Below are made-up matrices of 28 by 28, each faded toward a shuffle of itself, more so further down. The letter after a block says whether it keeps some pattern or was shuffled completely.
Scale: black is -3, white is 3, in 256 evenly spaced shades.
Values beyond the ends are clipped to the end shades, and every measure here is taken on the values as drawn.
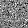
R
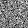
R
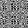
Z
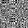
Z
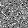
R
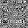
Z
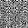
Z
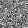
R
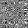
Z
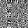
Z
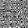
Z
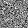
R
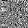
Z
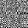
Z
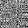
Z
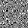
Z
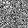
R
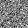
R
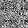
Z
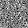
R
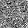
R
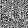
Z
